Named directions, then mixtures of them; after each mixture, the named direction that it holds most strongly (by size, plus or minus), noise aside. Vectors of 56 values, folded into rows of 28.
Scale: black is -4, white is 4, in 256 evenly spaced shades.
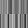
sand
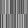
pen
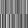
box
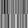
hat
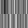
hat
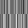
pen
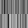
hat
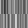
hat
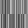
pen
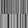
hat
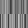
sand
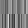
sand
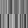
sand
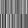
box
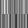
hat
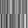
sand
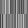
pen
